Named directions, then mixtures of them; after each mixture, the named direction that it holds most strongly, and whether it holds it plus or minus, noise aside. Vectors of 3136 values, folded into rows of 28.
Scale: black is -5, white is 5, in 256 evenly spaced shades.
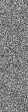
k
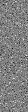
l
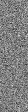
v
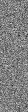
v, minus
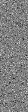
l, minus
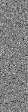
l, minus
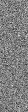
v, plus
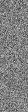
k, minus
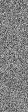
k, minus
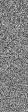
k, minus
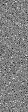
l, plus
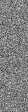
k, plus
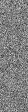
k, plus
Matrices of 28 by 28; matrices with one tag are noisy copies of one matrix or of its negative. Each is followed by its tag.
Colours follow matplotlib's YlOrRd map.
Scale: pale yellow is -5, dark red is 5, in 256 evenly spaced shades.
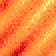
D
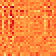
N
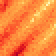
D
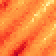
D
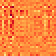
N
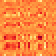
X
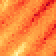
D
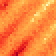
D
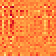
N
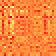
N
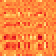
X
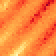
D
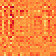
N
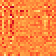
N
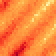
D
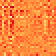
N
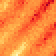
D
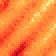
D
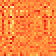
N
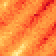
D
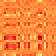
X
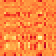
X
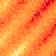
D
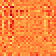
N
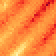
D
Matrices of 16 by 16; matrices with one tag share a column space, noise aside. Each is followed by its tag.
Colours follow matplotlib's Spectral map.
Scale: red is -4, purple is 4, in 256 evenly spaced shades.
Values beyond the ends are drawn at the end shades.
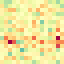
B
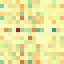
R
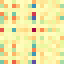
R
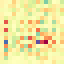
B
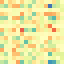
R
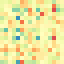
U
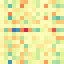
R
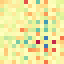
B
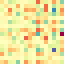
U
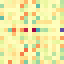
R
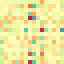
R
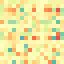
U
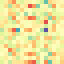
R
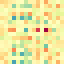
R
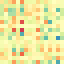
U
